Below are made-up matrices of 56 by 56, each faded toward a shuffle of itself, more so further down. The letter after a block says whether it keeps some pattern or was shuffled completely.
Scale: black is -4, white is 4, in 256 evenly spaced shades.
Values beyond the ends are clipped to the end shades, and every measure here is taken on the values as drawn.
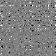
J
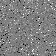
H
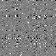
J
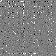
J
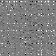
J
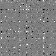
J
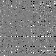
J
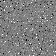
H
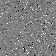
H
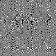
J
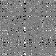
J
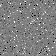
H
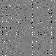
J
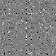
J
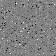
H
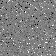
H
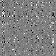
J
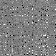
J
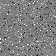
H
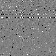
J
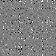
J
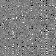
J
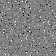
H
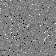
H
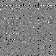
J
